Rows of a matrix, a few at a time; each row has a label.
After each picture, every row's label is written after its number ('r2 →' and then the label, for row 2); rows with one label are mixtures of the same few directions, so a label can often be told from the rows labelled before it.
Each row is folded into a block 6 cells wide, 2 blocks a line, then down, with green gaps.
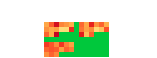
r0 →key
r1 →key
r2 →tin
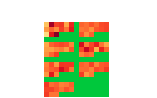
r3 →key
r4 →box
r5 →key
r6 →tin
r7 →key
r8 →box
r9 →key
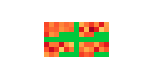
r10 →key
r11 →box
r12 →tin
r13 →tin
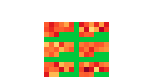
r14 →key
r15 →box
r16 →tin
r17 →box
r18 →box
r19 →tin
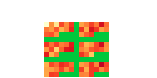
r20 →tin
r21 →box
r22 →box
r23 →key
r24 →key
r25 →box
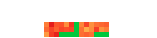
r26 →key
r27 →tin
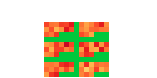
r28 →box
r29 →key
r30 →box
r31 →box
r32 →box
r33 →tin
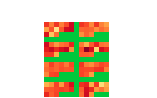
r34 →box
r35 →tin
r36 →key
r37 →tin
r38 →key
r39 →key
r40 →tin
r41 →box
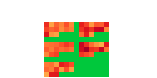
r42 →key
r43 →key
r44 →box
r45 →key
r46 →box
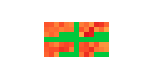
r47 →tin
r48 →box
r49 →key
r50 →box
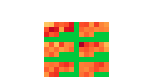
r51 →tin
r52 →tin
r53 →tin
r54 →tin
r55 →box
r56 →key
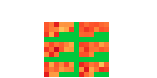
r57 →key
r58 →tin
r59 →box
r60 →box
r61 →key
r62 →box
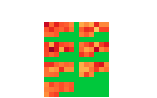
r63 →tin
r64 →tin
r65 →tin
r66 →tin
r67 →tin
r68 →key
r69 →key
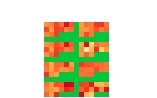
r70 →box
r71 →key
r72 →box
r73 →tin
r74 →key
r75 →tin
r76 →box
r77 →box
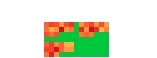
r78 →tin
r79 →box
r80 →box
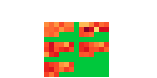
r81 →tin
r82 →tin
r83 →key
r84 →key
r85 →key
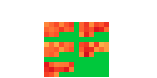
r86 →tin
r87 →key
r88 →tin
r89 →box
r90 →key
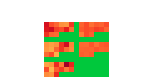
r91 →key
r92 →key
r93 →key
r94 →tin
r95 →box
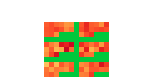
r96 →box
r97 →key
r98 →box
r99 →box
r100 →tin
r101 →box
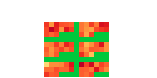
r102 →tin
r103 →box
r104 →box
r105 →key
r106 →tin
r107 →tin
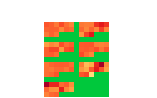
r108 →tin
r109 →box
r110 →tin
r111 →box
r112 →key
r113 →key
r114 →tin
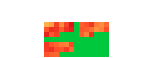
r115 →tin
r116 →key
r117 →key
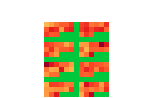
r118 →tin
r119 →key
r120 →box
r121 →box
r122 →tin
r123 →tin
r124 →key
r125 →key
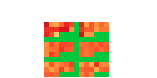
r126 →key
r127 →key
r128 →key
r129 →box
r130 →tin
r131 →tin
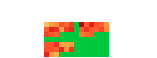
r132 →tin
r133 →tin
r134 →box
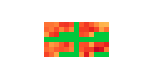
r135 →box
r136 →box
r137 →key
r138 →key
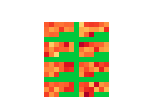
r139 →tin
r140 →key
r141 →key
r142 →tin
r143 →box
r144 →box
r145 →box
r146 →box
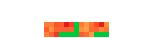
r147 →box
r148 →key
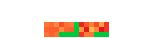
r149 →tin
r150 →box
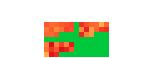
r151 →box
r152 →box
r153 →key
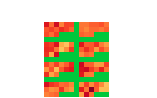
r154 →tin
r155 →key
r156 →key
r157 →tin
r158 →box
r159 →key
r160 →tin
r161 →box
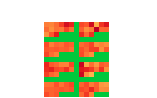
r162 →box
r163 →tin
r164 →key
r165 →box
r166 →key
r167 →key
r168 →tin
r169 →box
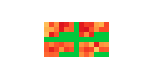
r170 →key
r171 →key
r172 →tin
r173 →tin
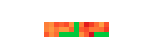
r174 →key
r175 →key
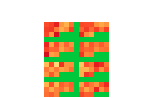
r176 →key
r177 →box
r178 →key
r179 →key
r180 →tin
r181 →key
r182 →tin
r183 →tin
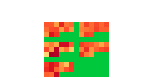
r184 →box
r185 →key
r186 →box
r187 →box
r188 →key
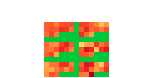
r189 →key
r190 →box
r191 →key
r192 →tin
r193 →key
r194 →key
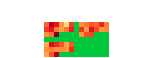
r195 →key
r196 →box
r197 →key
